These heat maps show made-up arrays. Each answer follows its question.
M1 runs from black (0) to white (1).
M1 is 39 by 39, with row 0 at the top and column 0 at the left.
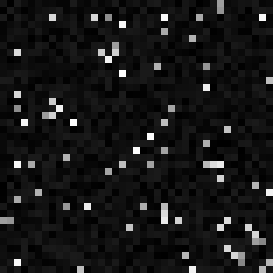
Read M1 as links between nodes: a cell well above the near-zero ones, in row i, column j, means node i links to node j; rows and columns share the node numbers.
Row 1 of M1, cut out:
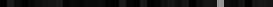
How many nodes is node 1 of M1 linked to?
1
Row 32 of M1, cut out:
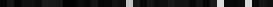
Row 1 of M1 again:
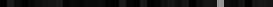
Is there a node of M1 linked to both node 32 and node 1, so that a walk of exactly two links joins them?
yes
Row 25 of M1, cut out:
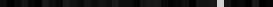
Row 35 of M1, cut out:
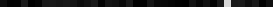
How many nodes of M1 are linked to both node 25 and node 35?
0
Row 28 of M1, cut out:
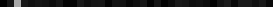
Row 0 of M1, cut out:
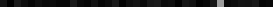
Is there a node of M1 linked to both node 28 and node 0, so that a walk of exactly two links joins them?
no
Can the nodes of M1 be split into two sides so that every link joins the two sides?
yes
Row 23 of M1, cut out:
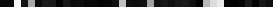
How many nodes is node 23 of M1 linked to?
7
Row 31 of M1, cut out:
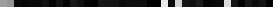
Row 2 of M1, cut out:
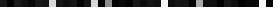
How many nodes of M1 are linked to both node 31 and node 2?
1
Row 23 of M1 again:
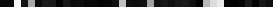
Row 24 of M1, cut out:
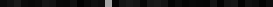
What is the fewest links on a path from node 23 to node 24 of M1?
3
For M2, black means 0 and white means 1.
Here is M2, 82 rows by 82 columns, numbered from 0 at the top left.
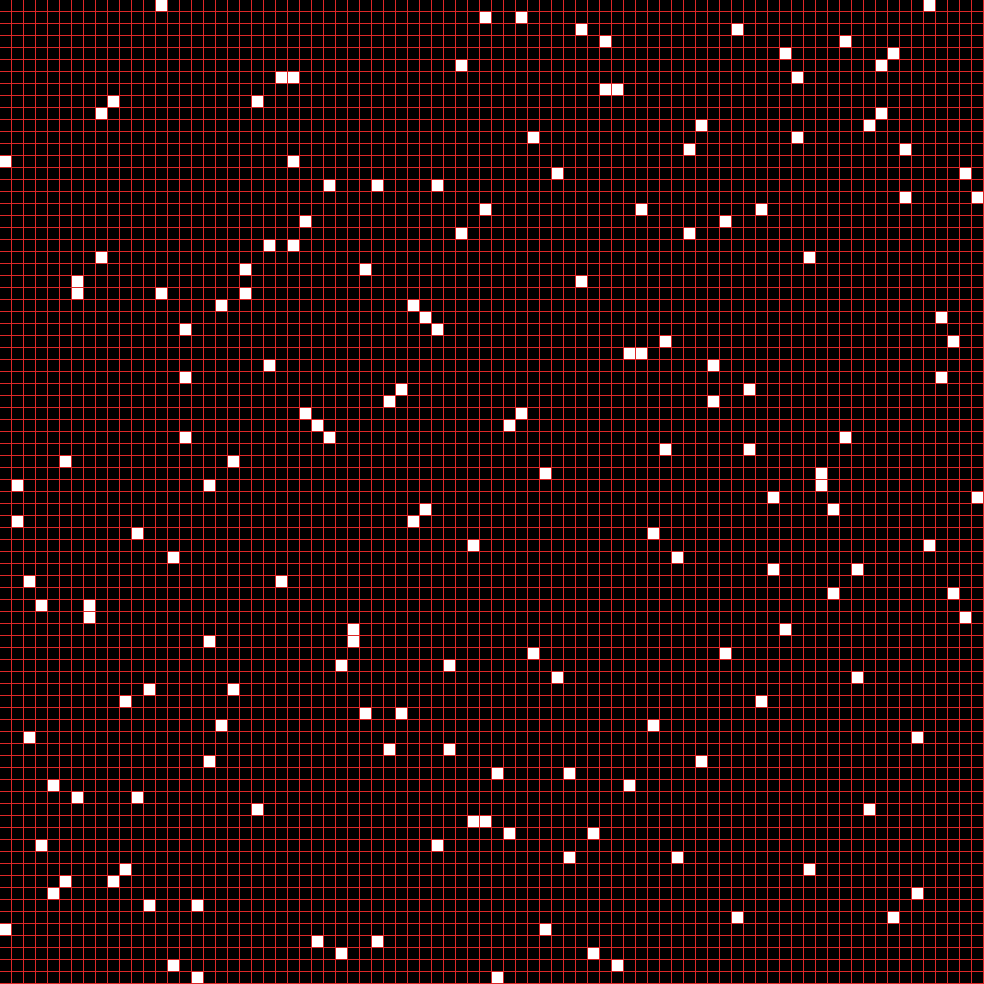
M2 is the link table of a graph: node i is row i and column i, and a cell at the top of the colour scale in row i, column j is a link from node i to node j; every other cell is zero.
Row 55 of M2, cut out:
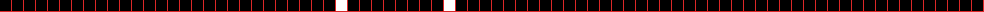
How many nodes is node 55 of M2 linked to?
2
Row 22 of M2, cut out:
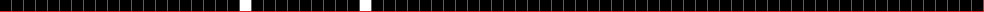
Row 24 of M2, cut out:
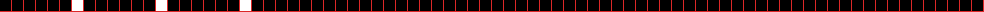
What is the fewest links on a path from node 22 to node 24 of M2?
2
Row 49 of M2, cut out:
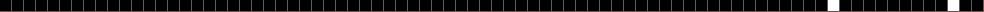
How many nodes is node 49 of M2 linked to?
2
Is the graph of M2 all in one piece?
yes
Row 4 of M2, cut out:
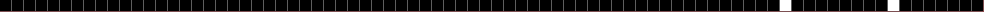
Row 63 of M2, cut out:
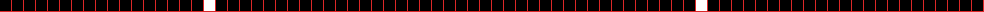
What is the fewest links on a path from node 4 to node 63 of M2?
6
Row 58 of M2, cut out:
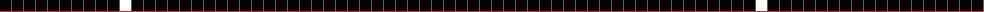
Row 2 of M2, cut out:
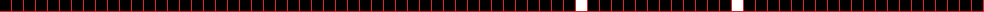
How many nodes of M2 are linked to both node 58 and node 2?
0
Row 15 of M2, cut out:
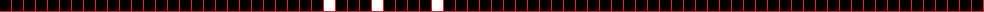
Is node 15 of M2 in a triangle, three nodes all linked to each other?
yes
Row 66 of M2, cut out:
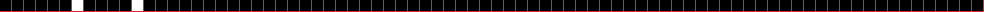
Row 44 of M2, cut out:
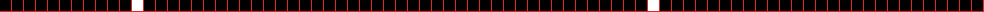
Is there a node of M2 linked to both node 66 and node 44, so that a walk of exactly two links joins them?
yes
